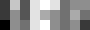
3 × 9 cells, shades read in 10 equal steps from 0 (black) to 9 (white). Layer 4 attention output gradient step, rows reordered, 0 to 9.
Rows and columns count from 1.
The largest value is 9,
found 2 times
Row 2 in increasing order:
2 3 4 4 5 5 6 6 8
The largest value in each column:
2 7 4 8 9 8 4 6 5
